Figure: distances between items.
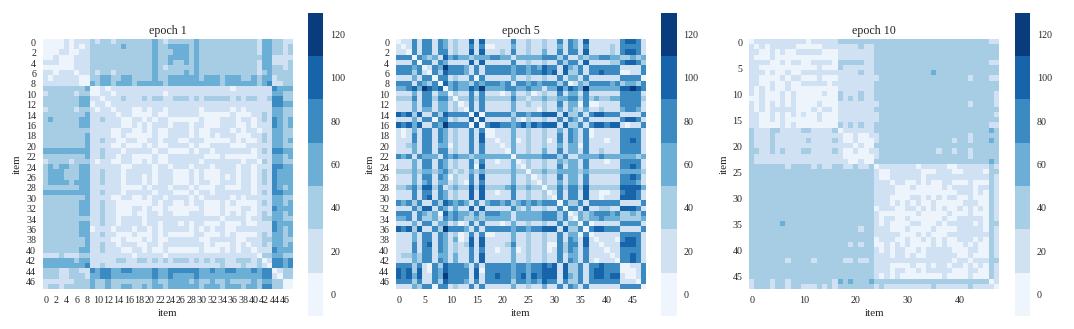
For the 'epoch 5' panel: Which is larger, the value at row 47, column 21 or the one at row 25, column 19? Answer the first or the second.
the second
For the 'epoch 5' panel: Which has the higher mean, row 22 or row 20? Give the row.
22
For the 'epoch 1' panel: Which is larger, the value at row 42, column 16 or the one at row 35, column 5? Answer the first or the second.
the second
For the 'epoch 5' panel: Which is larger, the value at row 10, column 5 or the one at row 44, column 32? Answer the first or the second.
the second
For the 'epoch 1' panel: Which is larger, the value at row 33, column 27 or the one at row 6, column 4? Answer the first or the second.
the second
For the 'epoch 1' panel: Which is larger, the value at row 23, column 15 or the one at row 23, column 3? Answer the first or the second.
the second
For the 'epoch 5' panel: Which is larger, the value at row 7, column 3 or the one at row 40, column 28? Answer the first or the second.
the first
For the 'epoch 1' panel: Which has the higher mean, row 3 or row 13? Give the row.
3
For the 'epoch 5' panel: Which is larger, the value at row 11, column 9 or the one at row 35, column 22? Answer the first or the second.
the first
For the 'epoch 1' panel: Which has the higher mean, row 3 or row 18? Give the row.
3
